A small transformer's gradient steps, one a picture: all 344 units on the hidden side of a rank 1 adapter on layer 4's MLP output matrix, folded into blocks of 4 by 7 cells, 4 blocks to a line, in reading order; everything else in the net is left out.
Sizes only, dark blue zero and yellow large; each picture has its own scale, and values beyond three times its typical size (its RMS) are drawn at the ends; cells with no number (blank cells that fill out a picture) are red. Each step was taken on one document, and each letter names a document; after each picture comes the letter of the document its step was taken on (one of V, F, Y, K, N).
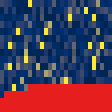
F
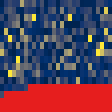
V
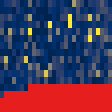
F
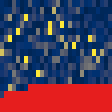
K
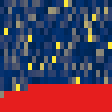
V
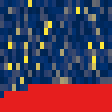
F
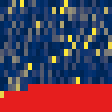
V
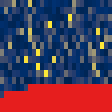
F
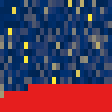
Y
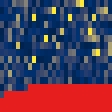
V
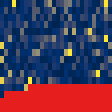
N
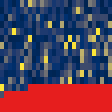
K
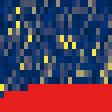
K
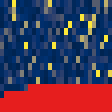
N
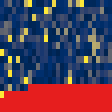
Y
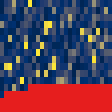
F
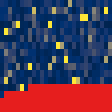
V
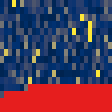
N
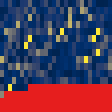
K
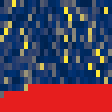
N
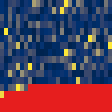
V
